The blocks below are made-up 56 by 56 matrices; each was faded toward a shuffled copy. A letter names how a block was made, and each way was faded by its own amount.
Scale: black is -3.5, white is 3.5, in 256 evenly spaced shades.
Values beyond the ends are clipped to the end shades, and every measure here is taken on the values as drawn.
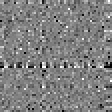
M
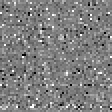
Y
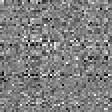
M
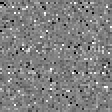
Y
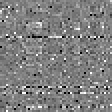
M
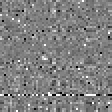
M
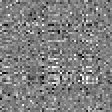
M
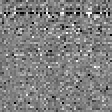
M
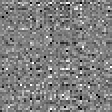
M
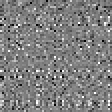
M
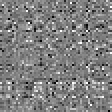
M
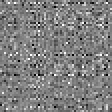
M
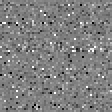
Y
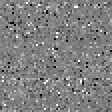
Y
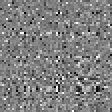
M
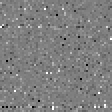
Y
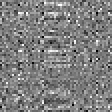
M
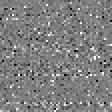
Y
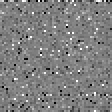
Y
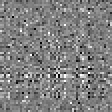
M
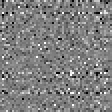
M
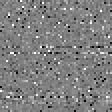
Y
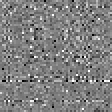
M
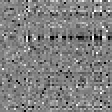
M
